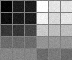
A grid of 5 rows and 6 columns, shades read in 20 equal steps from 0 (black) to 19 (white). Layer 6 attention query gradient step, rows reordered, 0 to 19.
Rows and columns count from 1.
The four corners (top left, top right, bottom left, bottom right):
0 17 10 8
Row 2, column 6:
17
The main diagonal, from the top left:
0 2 5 11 9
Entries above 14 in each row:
3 3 1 0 0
